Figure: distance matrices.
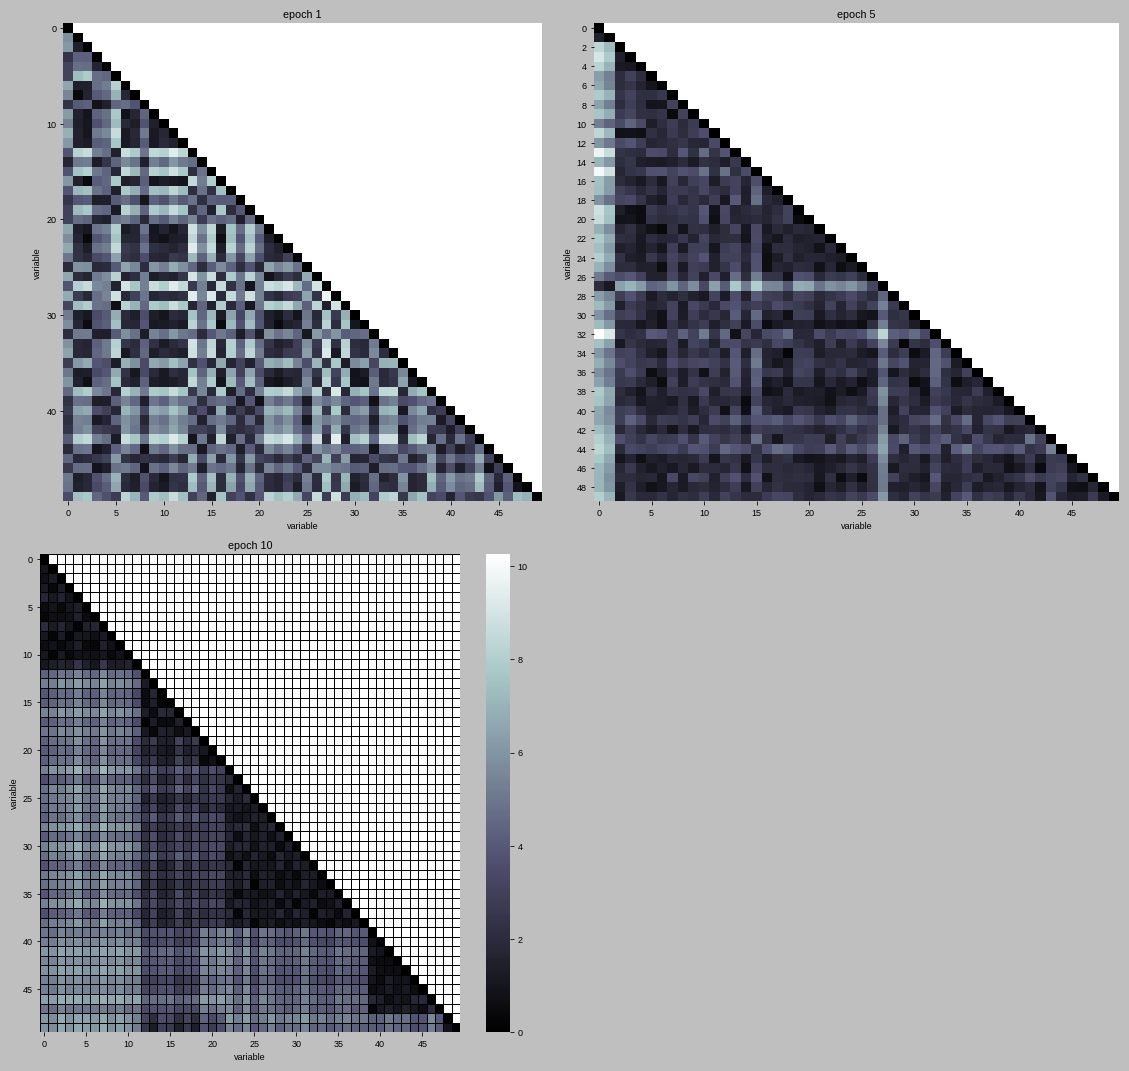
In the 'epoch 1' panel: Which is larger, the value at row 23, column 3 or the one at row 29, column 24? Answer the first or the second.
the second
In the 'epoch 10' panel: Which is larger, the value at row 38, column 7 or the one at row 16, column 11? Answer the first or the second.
the first
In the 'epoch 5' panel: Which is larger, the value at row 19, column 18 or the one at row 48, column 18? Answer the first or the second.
the first
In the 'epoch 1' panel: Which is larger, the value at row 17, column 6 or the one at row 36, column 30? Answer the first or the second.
the first
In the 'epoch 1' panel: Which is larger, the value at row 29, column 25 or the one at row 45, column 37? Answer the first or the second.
the first
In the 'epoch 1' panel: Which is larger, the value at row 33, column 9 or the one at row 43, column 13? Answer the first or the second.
the first
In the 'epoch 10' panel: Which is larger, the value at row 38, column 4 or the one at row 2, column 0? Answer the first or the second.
the first
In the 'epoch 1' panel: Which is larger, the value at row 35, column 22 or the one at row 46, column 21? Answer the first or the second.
the first
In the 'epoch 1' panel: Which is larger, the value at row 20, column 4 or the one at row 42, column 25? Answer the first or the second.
the second
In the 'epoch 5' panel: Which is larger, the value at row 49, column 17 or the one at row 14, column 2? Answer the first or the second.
the first
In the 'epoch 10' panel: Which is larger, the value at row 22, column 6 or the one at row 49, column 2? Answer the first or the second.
the second
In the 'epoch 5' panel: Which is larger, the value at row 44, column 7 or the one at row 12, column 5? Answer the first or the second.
the first
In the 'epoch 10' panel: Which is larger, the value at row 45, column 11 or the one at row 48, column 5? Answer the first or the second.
the second
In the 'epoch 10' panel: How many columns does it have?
50
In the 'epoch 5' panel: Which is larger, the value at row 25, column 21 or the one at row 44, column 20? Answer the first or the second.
the second
